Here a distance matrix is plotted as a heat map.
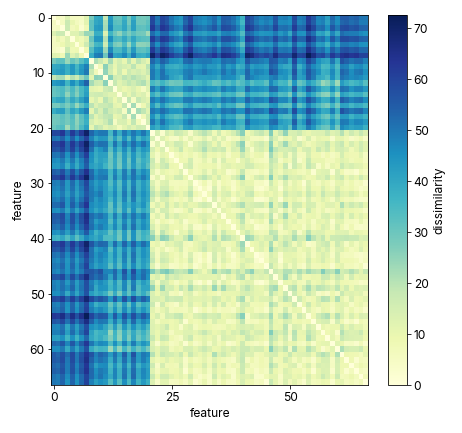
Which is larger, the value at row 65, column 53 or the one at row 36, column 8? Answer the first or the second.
the second
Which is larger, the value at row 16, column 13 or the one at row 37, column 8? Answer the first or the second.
the second
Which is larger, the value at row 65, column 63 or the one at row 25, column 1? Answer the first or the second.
the second
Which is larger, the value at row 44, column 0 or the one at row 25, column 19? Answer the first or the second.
the first
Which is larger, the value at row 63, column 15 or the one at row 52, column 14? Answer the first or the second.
the first
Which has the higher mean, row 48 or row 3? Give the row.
3
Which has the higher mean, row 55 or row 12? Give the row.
12
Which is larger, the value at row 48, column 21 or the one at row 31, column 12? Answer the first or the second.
the second
